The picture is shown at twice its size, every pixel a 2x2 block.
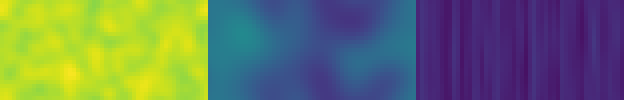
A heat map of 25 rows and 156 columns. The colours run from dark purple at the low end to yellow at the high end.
The table splits into one row of 3 panels. Panel 1,1: very high, blotchy, faint in contrast. Panel 1,2: low, smooth. Panel 1,3: very low, streaked downward, faint in contrast.
